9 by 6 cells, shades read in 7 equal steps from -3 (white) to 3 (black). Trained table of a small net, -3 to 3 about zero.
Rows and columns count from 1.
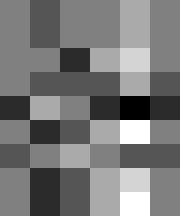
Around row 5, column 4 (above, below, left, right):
1 -1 0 3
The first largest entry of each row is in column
2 2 3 2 5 2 1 2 2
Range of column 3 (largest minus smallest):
3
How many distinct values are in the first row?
3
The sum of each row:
0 0 -1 3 8 -1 2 0 -1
